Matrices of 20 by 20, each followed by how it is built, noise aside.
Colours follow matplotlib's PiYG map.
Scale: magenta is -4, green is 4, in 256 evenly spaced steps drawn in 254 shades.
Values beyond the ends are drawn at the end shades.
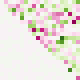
upper triangular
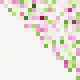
upper triangular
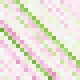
Toeplitz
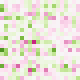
low rank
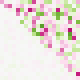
upper triangular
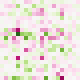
low rank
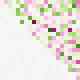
upper triangular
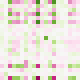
low rank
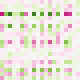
low rank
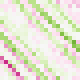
Toeplitz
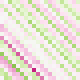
Toeplitz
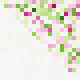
upper triangular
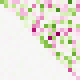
upper triangular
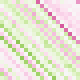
Toeplitz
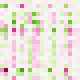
low rank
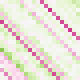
Toeplitz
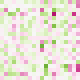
low rank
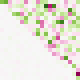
upper triangular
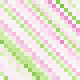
Toeplitz
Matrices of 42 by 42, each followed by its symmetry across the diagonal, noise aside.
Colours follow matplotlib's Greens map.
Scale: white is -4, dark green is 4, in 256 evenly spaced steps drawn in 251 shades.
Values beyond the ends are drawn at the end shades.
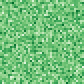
antisymmetric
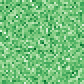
symmetric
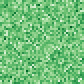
symmetric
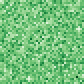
symmetric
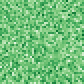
antisymmetric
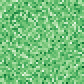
symmetric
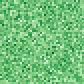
symmetric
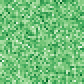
antisymmetric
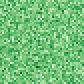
antisymmetric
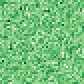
symmetric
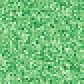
antisymmetric
